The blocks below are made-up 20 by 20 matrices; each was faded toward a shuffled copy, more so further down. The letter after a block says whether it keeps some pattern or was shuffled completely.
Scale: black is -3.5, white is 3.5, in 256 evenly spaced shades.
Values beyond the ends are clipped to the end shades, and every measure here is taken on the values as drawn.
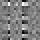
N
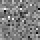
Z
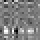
N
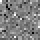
Z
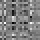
N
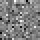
Z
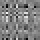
N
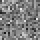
Z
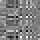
N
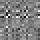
N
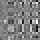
N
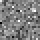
Z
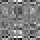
N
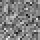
Z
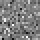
Z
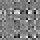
N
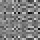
N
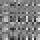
N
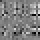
N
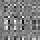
N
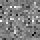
Z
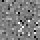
Z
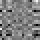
N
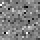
Z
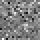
Z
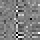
N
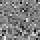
Z
